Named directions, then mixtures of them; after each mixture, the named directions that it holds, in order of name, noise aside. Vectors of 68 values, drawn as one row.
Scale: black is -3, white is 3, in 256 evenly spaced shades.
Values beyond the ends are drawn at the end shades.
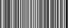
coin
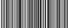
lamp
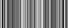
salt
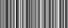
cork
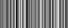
cork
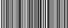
lamp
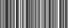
cork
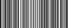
coin, lamp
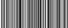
lamp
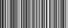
coin, lamp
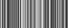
coin, salt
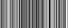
coin, salt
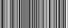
coin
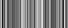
salt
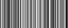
coin, salt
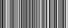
coin, lamp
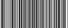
coin, cork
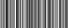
cork, lamp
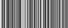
lamp, salt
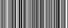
coin, cork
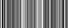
salt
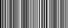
lamp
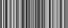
cork, salt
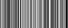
coin, salt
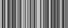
cork, salt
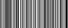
coin, cork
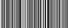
lamp, salt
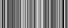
salt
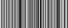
cork, lamp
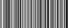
coin, lamp
